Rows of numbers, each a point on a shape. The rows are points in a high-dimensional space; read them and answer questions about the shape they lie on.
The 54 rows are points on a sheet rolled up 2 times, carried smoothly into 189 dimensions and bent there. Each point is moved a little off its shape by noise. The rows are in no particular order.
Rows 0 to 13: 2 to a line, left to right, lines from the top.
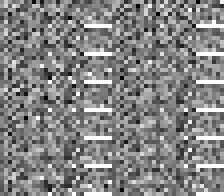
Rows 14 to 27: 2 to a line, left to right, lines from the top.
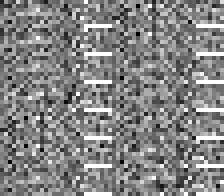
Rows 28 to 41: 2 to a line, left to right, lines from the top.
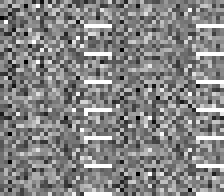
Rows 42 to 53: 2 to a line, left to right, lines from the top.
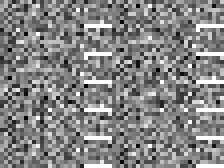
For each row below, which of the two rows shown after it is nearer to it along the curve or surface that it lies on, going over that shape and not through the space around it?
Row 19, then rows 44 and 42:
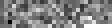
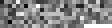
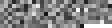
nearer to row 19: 42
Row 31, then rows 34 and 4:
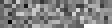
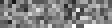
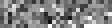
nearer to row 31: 34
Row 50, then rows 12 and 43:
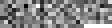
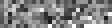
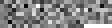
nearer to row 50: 43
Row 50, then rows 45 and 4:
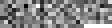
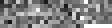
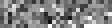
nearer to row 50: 45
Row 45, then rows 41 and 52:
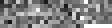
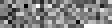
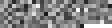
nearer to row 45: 41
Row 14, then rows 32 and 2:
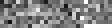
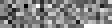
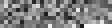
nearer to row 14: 32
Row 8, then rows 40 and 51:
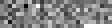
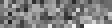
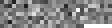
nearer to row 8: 51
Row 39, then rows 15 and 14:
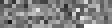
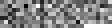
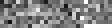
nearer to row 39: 14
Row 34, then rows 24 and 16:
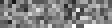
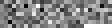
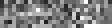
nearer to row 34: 16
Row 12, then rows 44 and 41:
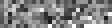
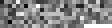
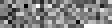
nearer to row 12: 44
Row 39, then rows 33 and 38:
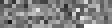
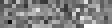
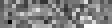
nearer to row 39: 33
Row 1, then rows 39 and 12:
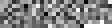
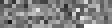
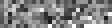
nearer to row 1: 12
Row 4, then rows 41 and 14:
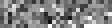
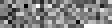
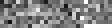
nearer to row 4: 14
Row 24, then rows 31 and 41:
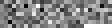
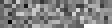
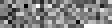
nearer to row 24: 41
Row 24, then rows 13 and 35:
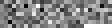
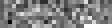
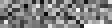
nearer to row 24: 35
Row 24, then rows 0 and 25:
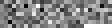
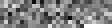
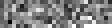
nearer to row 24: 25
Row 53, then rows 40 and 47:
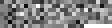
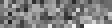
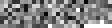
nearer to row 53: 47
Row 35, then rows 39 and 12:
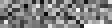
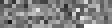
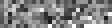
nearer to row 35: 12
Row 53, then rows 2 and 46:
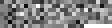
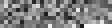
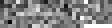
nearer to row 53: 46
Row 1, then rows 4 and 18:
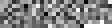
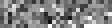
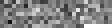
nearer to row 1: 4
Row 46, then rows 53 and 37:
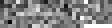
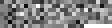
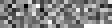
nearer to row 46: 53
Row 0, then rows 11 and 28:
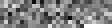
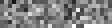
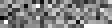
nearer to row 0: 11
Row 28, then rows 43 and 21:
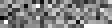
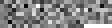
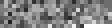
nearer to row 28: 43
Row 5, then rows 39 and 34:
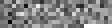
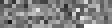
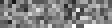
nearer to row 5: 39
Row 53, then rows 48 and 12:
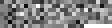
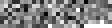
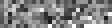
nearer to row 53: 48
